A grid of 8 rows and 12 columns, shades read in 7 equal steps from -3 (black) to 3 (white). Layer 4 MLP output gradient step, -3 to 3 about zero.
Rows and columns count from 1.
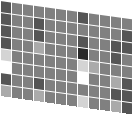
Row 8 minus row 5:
-1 0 0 1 0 0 0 0 -1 0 1 -1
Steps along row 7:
up same down up same same same same same down same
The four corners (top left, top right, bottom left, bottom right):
-1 0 1 -1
